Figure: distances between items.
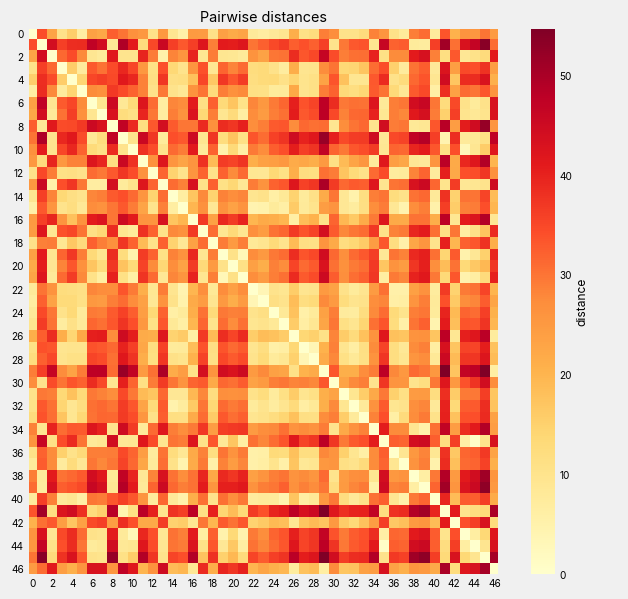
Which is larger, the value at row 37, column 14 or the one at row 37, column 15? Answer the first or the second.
the first
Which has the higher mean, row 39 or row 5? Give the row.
39
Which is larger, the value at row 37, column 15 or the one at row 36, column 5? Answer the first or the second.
the second
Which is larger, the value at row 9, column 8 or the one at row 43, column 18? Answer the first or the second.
the first
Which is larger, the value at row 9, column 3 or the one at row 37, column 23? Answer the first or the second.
the first
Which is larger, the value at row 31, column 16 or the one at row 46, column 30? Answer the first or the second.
the second
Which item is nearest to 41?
9
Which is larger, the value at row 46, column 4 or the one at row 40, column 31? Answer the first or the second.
the first
